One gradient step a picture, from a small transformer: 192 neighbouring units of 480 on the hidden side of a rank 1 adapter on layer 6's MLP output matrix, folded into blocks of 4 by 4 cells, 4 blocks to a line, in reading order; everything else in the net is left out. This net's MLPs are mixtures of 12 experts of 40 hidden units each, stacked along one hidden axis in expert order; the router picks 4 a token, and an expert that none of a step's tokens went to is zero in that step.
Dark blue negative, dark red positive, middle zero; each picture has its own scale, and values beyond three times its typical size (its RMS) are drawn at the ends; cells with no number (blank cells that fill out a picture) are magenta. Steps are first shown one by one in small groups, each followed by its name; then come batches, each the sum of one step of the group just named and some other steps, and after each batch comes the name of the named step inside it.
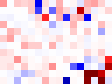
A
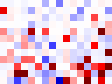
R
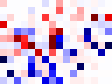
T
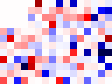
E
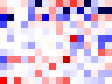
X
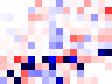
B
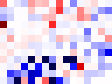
E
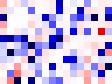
R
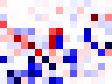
T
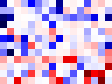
A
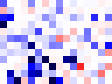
R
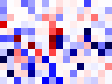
T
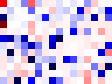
R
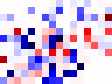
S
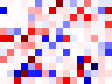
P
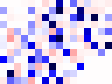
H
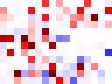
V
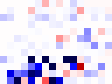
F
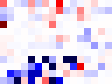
F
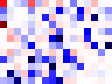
H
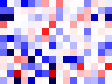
V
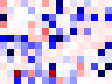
V
